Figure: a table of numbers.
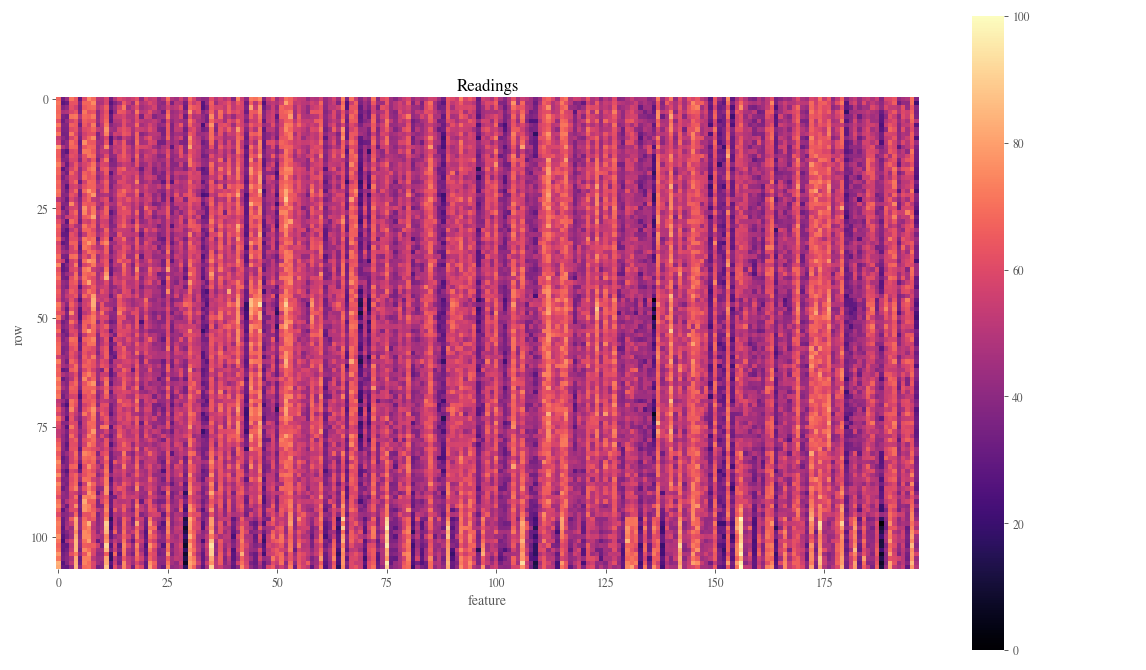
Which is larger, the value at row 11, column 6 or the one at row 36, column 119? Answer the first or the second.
the first
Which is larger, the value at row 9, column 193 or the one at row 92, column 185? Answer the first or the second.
the second
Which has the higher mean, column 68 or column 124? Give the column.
68
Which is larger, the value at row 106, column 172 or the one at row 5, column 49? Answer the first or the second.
the first
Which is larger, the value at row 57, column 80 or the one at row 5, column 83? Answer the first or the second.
the first
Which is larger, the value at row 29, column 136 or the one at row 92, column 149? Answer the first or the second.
the second
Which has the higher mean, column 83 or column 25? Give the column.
25
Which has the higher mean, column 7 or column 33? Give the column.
7
